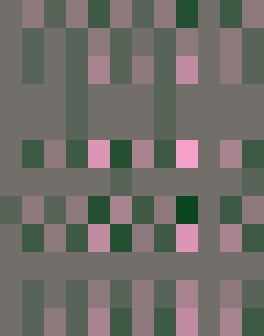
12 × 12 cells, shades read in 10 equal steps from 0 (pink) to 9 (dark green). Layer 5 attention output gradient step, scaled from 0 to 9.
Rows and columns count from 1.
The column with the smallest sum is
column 9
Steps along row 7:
same same same same up down same same same same up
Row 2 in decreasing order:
6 6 6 6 6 5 5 5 5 4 4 4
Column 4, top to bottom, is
4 6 6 6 6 7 5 4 7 5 6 6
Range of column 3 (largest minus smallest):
2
